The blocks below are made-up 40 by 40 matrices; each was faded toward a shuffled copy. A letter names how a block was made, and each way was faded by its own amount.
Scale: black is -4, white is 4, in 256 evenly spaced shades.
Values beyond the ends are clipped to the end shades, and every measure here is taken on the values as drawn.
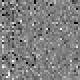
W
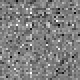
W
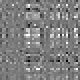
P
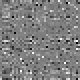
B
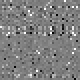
B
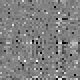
B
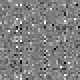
W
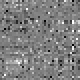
B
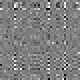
P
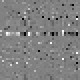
B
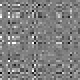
P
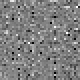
W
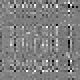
P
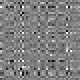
P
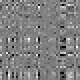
P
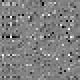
B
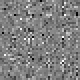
W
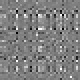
P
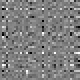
P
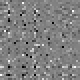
B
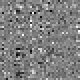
W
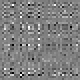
P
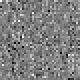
W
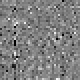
W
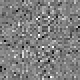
W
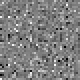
W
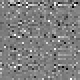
B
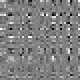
P
